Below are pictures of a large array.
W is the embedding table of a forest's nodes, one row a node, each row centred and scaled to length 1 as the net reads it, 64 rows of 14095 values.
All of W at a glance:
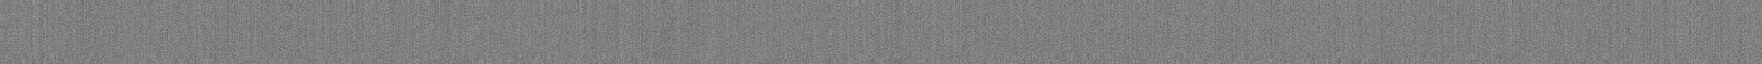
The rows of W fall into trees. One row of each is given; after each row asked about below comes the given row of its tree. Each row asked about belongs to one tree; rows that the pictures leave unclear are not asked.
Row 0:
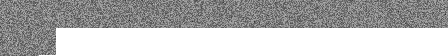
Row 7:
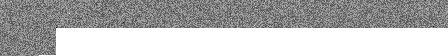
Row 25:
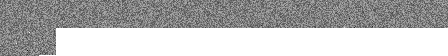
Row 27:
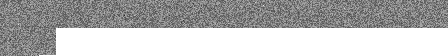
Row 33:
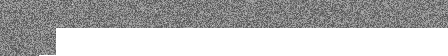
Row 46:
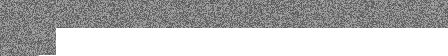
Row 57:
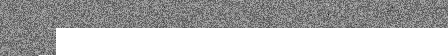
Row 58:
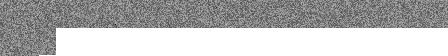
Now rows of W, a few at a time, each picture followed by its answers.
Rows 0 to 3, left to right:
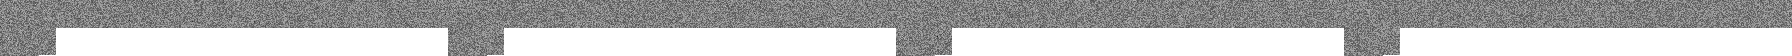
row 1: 33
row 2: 0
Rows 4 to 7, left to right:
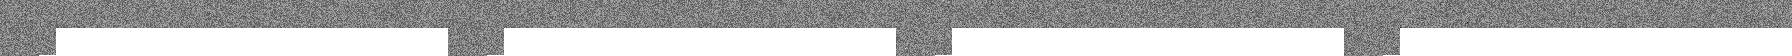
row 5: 25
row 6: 46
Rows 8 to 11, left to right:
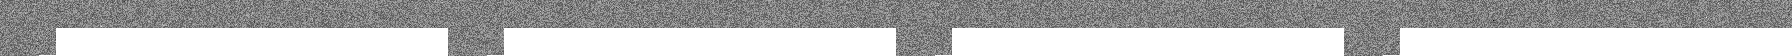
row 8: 25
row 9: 46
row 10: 27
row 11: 0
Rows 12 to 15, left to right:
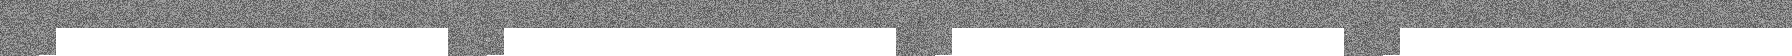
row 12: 25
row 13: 7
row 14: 33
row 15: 0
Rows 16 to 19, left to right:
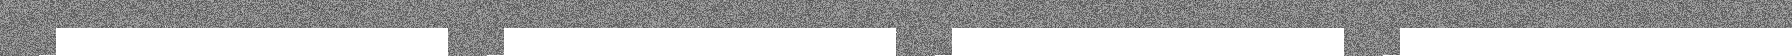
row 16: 33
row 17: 58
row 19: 58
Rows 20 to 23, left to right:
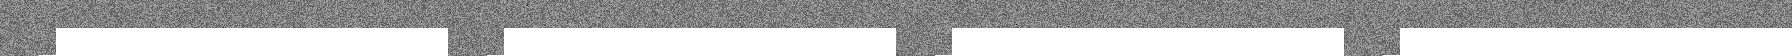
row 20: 46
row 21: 25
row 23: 46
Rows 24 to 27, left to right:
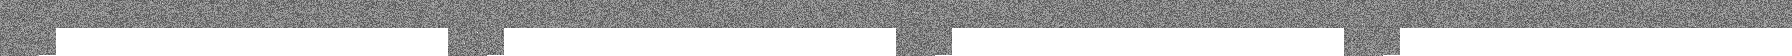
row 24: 46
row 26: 25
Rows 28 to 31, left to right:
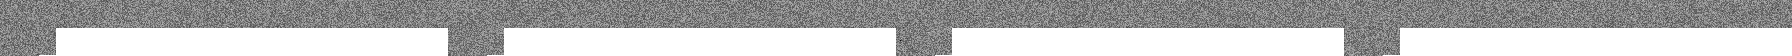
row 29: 33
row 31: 57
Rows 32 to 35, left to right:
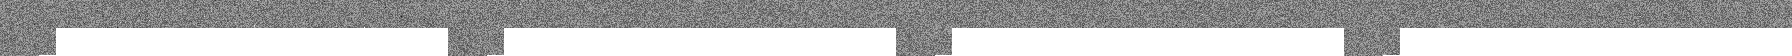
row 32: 7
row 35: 58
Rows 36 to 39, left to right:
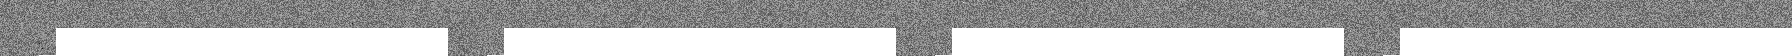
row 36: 46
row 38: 33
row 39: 58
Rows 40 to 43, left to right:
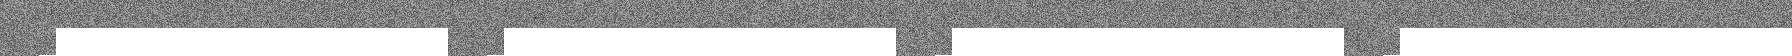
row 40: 33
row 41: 25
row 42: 58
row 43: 33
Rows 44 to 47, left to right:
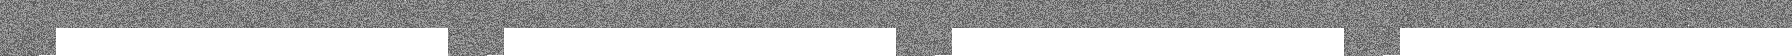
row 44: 0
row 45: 25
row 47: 27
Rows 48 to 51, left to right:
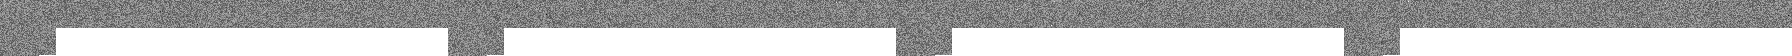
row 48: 33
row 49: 58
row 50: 25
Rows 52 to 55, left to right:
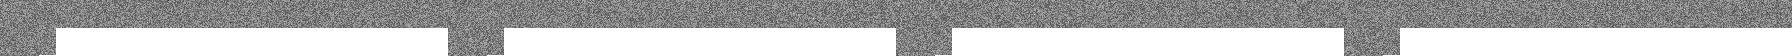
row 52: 33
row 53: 57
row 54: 58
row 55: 57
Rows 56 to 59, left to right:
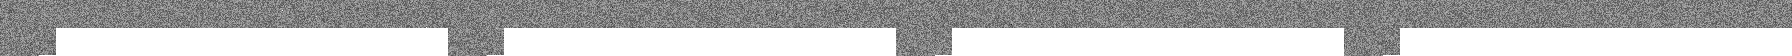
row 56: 57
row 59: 46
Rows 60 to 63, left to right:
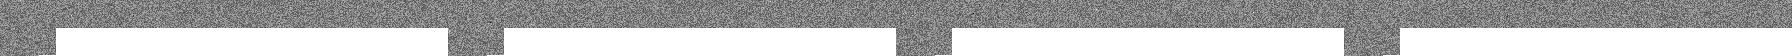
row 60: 46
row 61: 46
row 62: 25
